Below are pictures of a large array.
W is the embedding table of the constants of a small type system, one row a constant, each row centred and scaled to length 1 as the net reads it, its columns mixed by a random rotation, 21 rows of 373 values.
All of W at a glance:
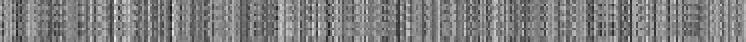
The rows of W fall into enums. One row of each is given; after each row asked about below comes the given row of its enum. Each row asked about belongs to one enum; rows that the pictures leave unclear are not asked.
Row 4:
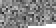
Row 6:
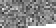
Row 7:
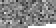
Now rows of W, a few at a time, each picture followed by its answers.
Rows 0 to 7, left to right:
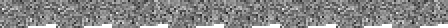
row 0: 6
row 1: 6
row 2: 7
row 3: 4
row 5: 6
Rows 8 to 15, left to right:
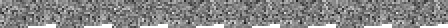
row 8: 4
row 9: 4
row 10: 6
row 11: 7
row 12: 7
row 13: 7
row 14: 4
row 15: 7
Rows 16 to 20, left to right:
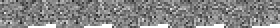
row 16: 7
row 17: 7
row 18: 6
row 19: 6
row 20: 6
